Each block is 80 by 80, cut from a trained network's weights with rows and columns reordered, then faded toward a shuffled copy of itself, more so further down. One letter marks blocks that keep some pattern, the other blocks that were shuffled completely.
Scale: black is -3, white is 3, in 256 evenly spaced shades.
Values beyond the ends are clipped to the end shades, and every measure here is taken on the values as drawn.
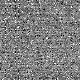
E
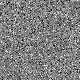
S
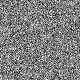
S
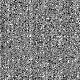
E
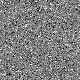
S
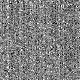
E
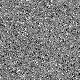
S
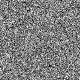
S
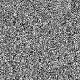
E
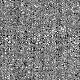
E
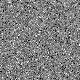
S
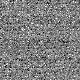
E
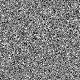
E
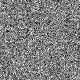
S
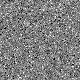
S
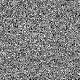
E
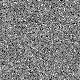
S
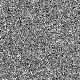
S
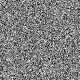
S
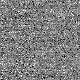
E
